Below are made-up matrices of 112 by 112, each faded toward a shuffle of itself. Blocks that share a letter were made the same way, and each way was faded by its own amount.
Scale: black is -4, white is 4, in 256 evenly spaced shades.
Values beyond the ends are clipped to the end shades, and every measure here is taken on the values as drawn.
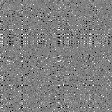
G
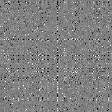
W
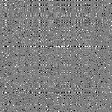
G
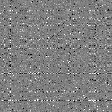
G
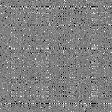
G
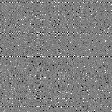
G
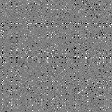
W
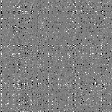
W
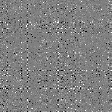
W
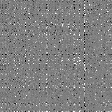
W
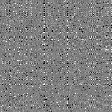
G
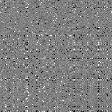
G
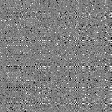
G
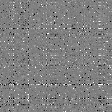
G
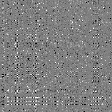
W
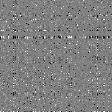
W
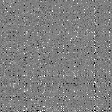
W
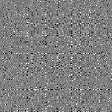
G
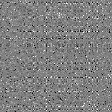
G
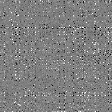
W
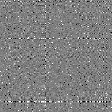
G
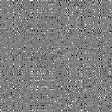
W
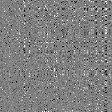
W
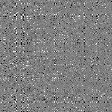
W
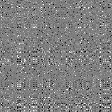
G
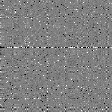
G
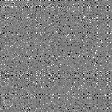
G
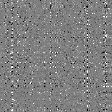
W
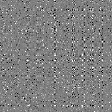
W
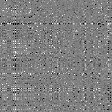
G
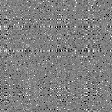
G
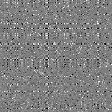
G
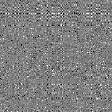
G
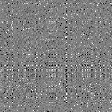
G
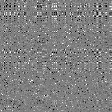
G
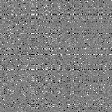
G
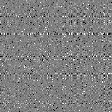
G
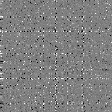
W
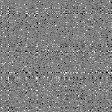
G
